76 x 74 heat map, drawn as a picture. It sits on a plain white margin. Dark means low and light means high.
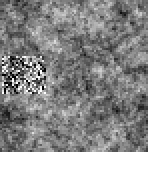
No regular stripes run through it. In the middle left lies a patch that is rougher than the rest. The middle left is the roughest part. On average the colour sits 50% of the way up the scale.
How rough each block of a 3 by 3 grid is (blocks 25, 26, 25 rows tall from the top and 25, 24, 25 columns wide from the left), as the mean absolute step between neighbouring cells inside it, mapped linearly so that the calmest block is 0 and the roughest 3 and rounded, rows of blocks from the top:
000 | 300 | 000
